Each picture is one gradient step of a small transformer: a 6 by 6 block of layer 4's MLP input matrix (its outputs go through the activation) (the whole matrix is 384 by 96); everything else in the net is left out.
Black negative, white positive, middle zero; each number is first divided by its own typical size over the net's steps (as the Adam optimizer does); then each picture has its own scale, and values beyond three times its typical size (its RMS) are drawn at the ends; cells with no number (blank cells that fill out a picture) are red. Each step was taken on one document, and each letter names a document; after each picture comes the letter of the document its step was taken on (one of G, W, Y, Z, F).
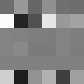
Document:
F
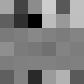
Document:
F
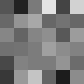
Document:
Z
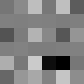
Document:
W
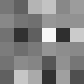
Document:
Z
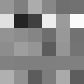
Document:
F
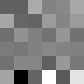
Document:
Z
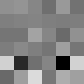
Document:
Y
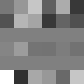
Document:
F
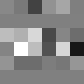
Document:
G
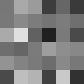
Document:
Z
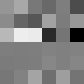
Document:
F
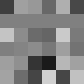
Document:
W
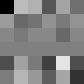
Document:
Z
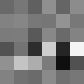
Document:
Y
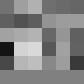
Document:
G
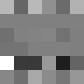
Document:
W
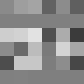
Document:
G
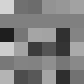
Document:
W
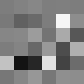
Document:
Y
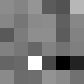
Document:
W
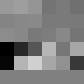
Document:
G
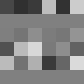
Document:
G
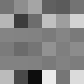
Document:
F
